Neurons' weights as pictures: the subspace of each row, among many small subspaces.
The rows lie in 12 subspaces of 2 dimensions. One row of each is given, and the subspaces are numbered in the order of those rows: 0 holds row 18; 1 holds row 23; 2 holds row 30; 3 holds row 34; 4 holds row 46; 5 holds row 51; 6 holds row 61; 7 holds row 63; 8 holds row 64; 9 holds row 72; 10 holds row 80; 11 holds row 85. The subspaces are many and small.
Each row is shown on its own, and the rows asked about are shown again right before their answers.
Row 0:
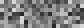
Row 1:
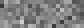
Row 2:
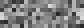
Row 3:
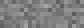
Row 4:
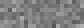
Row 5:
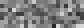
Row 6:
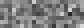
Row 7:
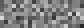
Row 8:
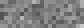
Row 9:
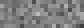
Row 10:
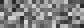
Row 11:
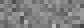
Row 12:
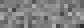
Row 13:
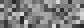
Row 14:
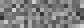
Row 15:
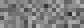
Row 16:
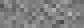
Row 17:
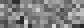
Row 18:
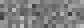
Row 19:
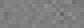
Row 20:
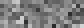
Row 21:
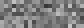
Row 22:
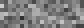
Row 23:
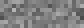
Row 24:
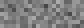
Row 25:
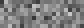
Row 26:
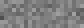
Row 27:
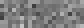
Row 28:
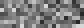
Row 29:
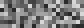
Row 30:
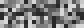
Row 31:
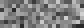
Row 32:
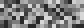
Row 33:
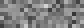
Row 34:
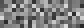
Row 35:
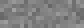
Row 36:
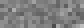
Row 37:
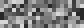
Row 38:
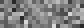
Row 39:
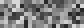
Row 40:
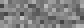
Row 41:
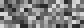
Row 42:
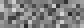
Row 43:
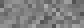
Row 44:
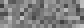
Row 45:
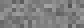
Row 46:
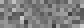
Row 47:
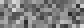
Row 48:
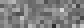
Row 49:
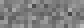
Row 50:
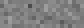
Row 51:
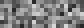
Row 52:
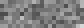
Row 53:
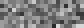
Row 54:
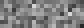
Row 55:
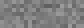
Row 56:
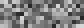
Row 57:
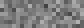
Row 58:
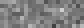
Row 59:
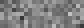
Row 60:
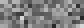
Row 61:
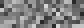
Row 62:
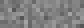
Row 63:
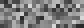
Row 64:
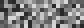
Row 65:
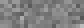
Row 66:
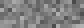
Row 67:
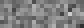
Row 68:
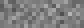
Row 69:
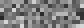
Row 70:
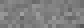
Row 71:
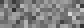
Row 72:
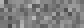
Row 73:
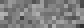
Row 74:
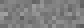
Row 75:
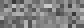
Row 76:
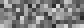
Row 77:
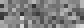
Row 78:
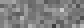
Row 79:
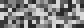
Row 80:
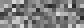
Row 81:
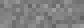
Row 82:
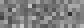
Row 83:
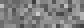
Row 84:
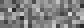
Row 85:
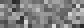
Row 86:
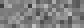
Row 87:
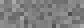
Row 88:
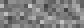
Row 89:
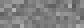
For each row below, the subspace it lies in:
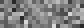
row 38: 4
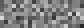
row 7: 3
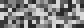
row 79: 2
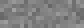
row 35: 1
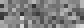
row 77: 0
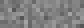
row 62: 6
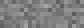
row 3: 10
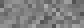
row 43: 6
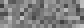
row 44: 9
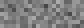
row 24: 1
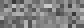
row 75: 10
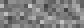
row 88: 0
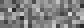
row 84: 6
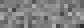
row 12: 2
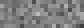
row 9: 5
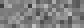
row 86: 5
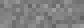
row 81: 7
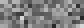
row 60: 7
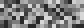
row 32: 4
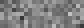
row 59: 7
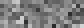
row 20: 11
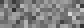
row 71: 11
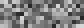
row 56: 7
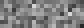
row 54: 5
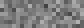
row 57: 3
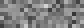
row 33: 10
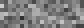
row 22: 0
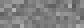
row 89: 10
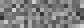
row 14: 3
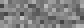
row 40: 0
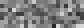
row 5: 2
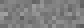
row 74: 9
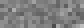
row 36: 2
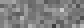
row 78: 8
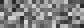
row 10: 4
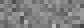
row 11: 4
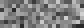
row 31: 3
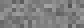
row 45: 10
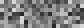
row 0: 4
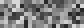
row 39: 11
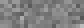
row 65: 7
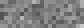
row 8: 9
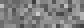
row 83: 5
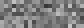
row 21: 10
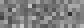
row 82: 0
